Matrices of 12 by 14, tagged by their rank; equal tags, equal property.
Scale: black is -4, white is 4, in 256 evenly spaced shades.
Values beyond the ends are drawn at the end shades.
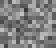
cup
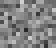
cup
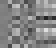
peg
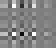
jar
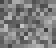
cup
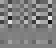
jar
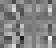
peg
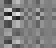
jar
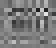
peg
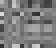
peg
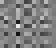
peg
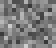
cup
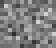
cup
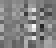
peg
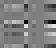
jar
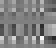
jar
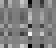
jar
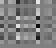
jar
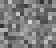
cup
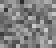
cup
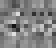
peg
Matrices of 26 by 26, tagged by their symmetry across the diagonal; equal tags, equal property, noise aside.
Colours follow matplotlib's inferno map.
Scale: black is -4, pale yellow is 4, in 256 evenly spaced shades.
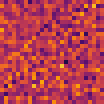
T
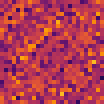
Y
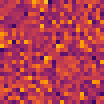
Y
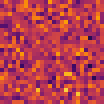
T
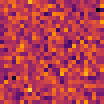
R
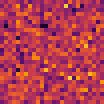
R
